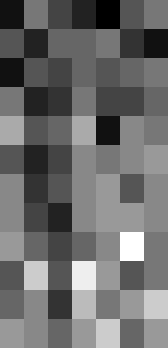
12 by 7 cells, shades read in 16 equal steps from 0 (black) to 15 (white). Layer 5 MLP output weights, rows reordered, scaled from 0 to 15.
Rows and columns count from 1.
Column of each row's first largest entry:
2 5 7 1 1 7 5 5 6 4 7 5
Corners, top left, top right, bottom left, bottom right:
1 7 9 9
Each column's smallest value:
1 2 2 2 0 3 1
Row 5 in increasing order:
1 5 6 7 8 10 10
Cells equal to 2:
5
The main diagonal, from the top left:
1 2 4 7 1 8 8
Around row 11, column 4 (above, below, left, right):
14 9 3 7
